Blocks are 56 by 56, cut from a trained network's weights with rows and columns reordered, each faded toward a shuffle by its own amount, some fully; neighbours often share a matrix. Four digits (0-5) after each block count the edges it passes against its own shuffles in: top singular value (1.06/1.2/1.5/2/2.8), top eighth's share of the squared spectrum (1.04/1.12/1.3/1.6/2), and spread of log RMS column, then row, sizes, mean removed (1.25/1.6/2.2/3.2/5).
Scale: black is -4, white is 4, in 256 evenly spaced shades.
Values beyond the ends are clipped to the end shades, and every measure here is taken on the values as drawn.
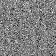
0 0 0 0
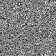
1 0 0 0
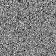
2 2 0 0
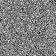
0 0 0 0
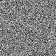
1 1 0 0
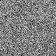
2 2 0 0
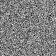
0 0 0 0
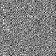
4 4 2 2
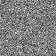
0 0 0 0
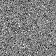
0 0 0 0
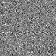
2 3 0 1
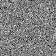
1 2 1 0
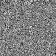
1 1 0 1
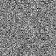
2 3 1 1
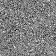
0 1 0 0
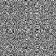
3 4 2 2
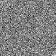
2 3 1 1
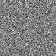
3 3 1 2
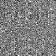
3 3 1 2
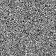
0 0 0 1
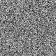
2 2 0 0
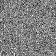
0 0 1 0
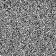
1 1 0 0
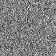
3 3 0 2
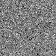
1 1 0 0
